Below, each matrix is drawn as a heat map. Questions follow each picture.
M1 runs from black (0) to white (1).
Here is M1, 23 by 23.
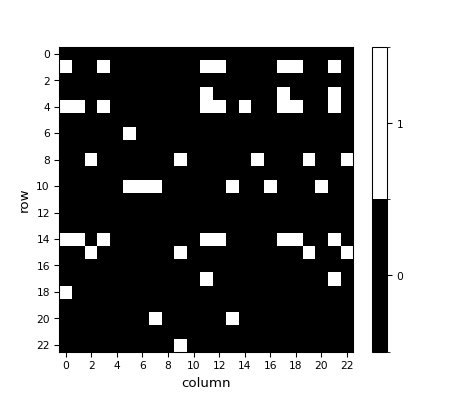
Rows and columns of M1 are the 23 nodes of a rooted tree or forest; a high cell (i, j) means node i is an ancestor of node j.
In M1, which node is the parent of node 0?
18
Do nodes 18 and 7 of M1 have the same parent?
no
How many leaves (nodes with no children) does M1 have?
11
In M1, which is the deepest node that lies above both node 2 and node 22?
15
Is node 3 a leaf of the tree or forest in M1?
no
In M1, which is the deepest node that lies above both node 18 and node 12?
1
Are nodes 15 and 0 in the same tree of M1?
no
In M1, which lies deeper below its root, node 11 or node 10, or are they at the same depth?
node 11
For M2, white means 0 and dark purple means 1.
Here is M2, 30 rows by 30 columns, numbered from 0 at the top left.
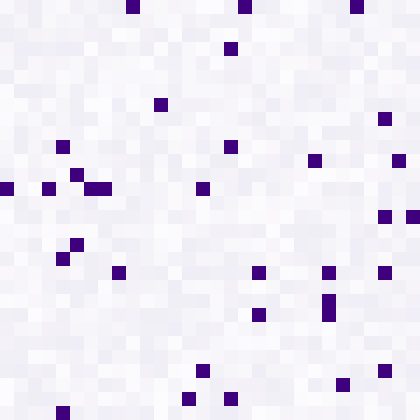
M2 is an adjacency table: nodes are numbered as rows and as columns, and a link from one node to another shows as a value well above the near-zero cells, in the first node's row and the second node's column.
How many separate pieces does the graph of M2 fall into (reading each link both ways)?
4
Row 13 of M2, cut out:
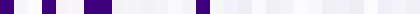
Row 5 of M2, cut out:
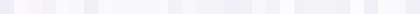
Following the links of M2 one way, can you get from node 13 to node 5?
yes
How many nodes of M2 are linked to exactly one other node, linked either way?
6
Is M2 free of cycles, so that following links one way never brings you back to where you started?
no
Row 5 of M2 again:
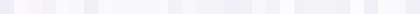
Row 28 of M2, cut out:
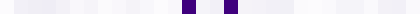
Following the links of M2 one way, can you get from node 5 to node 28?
no
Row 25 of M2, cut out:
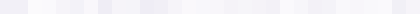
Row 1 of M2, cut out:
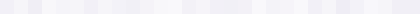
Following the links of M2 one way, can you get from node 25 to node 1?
no
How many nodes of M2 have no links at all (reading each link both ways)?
3
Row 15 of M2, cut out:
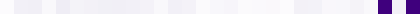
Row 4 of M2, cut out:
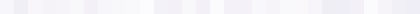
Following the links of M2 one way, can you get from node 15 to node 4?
yes
